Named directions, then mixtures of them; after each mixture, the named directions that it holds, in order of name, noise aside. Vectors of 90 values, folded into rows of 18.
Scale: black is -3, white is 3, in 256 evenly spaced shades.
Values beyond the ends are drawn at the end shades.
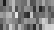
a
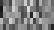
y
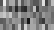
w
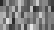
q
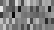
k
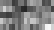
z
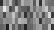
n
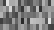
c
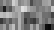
z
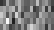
q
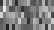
n, w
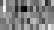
w, z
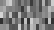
c, w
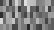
k, y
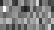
n, q, z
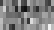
q, w, z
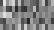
w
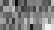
a, k, z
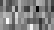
c, q, w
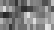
z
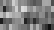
z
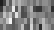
a, q, y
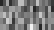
q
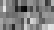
w, z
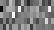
k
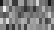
n, q, z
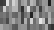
c, y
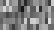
c, z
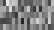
c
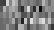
a, c, y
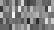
k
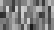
c, q, w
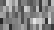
c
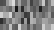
a, c, w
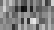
c, w, z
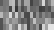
a, w
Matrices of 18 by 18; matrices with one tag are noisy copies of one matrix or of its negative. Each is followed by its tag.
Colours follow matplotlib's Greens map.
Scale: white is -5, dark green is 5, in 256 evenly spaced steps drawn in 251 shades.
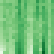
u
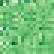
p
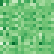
p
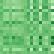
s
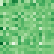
p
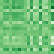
s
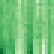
u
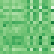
s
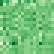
p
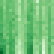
u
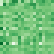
p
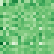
p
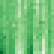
u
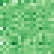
p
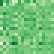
p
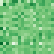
p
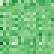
p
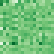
p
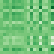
s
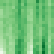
u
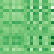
s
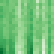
u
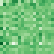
p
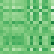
s
